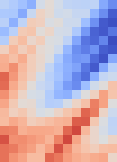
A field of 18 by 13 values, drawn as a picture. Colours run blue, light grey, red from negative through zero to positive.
Streaks slant up to the right. The top right is the ninth with the lowest average. The field climbs toward the bottom left.
